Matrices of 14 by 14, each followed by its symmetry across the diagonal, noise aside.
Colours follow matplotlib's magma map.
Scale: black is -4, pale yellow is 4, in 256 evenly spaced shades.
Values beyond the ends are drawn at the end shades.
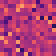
antisymmetric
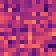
neither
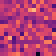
neither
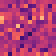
neither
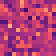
antisymmetric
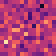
antisymmetric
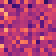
antisymmetric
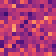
neither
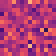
antisymmetric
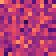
neither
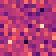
antisymmetric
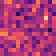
neither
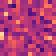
neither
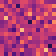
antisymmetric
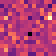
neither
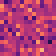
antisymmetric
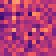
antisymmetric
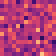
antisymmetric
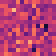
neither
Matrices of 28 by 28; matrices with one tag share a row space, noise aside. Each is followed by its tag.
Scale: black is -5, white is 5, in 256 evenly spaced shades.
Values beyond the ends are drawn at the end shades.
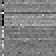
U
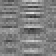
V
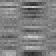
V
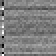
U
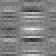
V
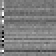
U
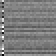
U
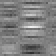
V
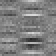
V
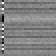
U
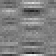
V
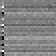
U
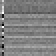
U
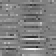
V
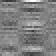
V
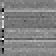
U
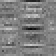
V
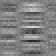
V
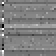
U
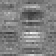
V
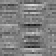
V
